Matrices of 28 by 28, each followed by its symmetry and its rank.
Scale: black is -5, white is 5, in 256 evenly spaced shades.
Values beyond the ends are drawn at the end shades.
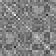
symmetric, rank five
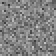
neither, full rank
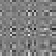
antisymmetric, rank two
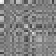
symmetric, rank three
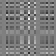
neither, rank one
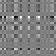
neither, rank one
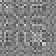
symmetric, rank three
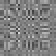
antisymmetric, rank two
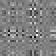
antisymmetric, rank two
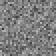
neither, full rank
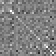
symmetric, rank five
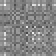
symmetric, rank three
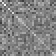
symmetric, rank five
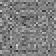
neither, rank five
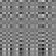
neither, rank one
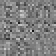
neither, rank five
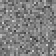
neither, full rank
